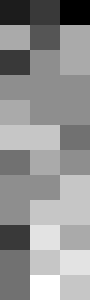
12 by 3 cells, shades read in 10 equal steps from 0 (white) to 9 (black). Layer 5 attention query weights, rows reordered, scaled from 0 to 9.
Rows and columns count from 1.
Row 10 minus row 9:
3 -1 1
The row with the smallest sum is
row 12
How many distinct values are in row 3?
3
